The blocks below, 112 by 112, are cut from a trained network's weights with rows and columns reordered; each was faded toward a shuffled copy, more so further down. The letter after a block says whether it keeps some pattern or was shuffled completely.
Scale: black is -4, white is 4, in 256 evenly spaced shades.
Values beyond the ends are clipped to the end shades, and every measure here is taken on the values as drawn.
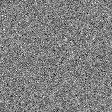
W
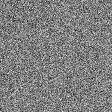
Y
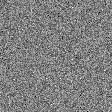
W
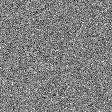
W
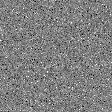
Y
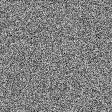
W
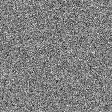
Y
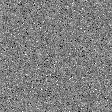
W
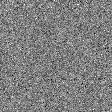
Y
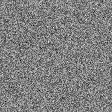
W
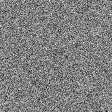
W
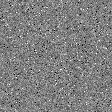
W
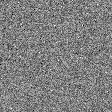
W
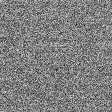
Y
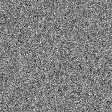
W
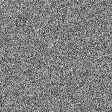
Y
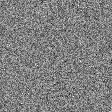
W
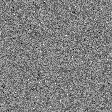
W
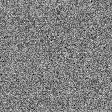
Y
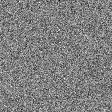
W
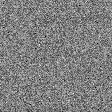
Y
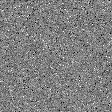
W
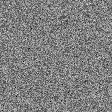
W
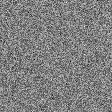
W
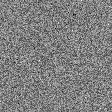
W
